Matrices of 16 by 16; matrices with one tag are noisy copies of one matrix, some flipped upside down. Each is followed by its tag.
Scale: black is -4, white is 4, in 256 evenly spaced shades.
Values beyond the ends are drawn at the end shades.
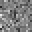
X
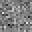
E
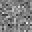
E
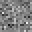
E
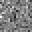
X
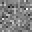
E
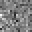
X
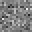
E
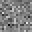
E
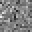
X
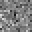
X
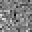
X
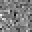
X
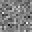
E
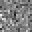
X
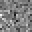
X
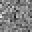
X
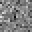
X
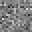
E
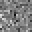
X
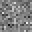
E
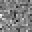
X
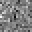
X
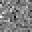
X
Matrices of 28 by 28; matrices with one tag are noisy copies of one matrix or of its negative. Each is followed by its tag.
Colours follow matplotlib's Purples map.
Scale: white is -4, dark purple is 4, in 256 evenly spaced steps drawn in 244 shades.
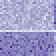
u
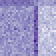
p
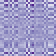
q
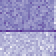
u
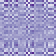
q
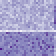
u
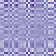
q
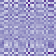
q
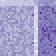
p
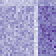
p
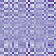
q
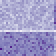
u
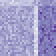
p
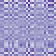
q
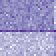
u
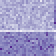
u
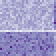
u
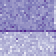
u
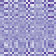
q
